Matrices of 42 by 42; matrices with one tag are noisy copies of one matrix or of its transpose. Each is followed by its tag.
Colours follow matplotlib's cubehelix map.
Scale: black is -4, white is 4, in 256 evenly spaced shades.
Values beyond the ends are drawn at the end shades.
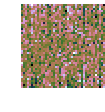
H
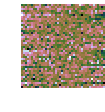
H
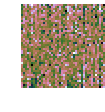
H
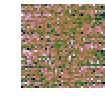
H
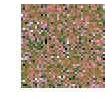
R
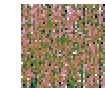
H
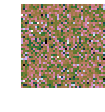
R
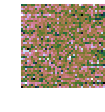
H
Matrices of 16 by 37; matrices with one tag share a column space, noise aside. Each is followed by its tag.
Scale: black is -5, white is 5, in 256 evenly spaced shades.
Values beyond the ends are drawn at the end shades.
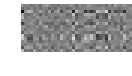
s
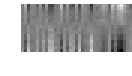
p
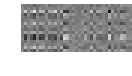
s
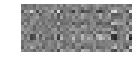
s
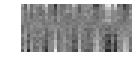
p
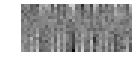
p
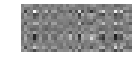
s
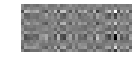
s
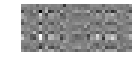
s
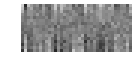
p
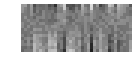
p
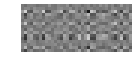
s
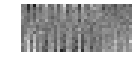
p
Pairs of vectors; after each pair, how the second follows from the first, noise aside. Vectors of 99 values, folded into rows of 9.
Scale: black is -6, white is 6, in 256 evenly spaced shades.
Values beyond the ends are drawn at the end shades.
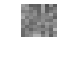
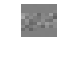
partly zeroed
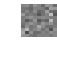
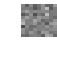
wrapped around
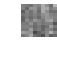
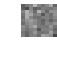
wrapped around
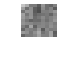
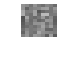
wrapped around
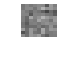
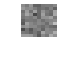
wrapped around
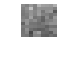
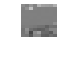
partly zeroed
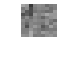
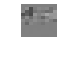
partly zeroed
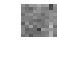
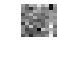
scaled up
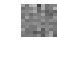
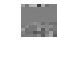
partly zeroed
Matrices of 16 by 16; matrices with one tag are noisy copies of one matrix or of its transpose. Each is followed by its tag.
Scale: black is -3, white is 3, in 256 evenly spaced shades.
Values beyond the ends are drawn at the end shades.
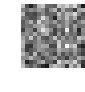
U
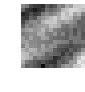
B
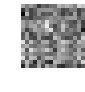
U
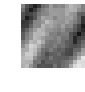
B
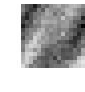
B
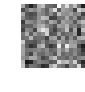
U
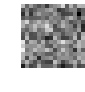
U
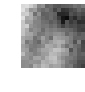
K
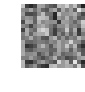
U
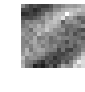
B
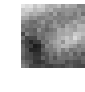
K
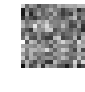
U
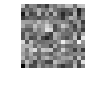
U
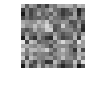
U
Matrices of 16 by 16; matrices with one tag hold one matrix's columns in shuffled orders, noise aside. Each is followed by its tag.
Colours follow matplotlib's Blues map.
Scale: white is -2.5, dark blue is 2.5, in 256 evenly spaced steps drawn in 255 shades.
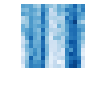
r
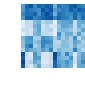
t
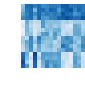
t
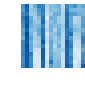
r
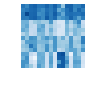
t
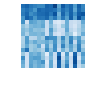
t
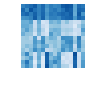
t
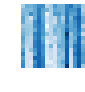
r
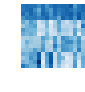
t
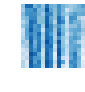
r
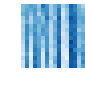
r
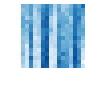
r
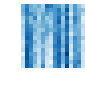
r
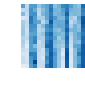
r
